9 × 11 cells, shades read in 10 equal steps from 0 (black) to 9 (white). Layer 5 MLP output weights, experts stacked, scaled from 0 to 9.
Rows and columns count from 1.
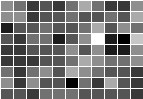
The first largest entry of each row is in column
7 11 8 8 6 7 6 9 4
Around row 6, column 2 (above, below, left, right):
2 2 2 2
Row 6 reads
2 2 2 3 3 4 6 5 4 4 5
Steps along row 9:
same down up same same down same same same down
